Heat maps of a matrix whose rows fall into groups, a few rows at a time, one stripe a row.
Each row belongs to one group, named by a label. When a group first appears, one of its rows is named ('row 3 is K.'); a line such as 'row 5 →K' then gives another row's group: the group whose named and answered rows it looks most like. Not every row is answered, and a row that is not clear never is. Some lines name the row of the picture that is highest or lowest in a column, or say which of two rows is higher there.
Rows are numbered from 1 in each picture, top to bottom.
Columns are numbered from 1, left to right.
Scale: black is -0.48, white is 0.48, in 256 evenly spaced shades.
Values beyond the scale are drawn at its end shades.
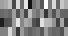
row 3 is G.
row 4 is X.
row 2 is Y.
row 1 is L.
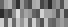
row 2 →G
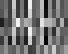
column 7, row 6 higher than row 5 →Yes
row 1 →Y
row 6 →L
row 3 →G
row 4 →Y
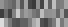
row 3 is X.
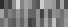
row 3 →L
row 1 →G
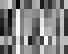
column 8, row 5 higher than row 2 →No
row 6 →G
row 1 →X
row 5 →L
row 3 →G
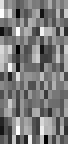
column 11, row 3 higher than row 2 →Yes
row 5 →L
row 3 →Y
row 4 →G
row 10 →L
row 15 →G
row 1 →X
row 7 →X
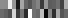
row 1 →X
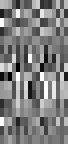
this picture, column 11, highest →9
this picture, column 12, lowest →7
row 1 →X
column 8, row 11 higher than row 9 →No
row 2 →G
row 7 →Y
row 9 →G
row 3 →X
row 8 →X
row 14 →X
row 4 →G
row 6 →Y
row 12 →G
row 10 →L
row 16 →X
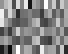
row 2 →X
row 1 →L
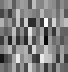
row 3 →L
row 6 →L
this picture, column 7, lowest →5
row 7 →G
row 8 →Y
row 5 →Y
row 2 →G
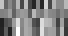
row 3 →G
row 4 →G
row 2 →L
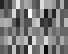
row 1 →G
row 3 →X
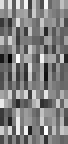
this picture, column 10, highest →12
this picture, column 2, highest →12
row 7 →G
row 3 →G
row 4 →Y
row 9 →Y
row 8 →Y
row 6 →Y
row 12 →X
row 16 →Y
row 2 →L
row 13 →G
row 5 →X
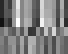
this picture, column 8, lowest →4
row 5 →Y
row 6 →Y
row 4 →L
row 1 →G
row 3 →G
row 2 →G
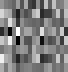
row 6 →L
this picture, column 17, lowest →4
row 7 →X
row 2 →X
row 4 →G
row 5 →X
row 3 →X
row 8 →X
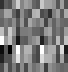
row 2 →X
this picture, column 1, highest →5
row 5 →X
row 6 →G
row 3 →Y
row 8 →Y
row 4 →X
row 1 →G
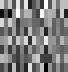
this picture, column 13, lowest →7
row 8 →Y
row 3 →X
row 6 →Y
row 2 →G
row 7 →X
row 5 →L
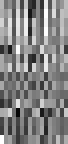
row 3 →L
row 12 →G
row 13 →X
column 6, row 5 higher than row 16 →Yes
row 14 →Y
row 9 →Y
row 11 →Y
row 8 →L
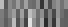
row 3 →Y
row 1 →L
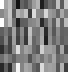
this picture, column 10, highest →1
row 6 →G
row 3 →X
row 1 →X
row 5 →Y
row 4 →Y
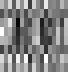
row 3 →X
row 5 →X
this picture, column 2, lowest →8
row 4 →X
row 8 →L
